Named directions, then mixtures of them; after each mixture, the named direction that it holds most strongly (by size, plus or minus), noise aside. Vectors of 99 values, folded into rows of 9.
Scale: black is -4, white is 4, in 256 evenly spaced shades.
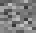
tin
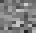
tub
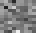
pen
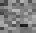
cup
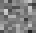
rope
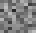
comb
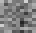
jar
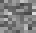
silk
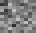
tin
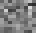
rope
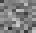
tub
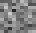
comb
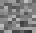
jar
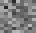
pen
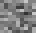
silk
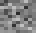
tin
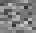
tin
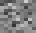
tin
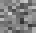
comb
